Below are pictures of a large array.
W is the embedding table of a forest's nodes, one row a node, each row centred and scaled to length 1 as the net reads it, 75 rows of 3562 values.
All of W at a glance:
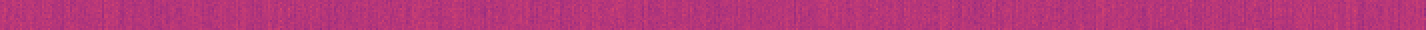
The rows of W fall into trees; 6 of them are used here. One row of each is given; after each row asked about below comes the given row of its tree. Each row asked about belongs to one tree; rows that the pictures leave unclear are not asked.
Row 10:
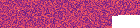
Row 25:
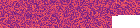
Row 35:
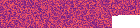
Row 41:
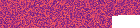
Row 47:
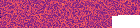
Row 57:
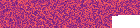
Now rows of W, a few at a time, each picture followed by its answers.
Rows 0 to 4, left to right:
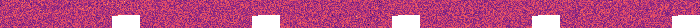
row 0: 47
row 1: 41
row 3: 10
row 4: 41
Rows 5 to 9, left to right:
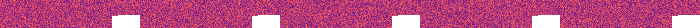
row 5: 25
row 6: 10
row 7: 47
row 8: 57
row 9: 25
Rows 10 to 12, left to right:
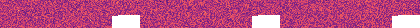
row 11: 41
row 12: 57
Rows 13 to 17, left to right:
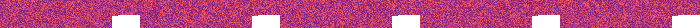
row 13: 10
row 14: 41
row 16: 41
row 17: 41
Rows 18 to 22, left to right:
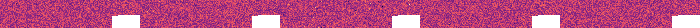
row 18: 25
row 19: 57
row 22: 25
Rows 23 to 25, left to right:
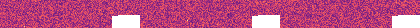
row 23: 10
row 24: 25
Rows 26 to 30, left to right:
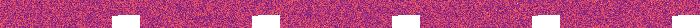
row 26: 25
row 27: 35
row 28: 25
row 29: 41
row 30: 10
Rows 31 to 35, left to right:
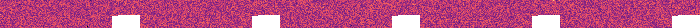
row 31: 41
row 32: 25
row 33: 57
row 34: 25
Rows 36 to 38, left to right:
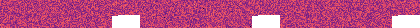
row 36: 25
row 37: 10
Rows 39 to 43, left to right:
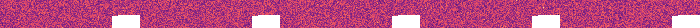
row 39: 41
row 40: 10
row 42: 35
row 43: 10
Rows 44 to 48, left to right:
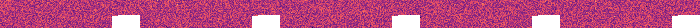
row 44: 41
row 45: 41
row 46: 57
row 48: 10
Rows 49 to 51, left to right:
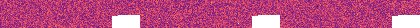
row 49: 35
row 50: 47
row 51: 25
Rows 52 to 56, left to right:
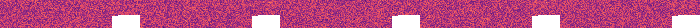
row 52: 10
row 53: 25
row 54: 10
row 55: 25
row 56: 25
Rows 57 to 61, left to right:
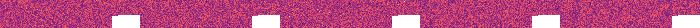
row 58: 41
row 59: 47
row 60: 57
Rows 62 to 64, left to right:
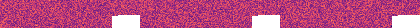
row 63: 41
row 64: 35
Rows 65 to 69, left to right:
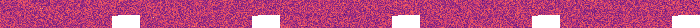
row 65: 57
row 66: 35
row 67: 25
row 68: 35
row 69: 10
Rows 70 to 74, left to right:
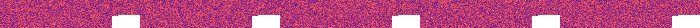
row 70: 41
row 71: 35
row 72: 57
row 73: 57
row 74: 41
